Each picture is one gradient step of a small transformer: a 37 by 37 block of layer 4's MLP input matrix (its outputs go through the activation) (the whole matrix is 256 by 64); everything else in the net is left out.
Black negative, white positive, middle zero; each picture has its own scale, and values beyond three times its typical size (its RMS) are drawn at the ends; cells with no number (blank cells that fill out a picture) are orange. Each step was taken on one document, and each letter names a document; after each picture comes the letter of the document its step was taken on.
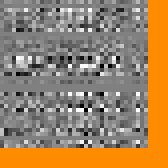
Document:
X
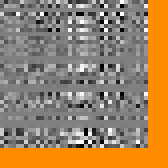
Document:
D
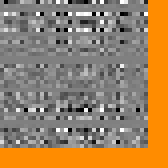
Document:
D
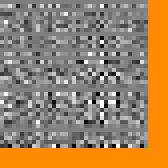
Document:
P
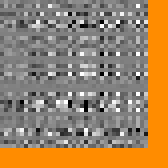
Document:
D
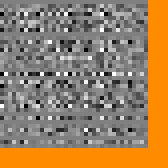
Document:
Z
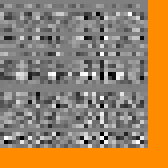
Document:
P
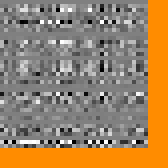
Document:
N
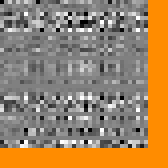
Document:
X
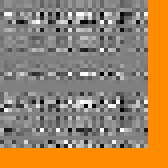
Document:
X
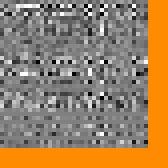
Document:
N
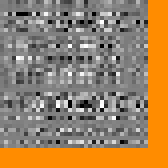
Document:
D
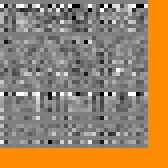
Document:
N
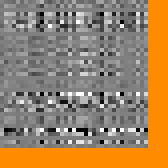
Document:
D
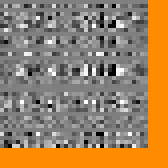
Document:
P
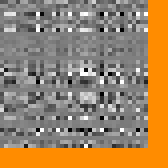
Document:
X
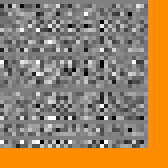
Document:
Z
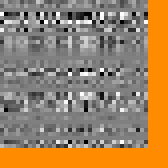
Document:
X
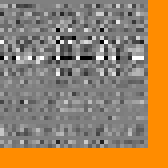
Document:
Z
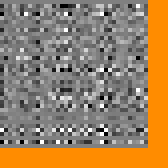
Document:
Z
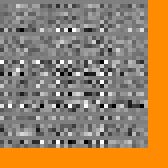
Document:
N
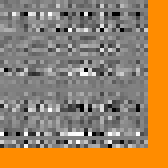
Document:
D
